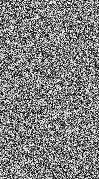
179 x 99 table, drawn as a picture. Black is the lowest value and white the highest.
Histogram: flat. Stripes: none. Average level on the scale: 50%. Mirror symmetry: none. Grain: fine. Slope: none.
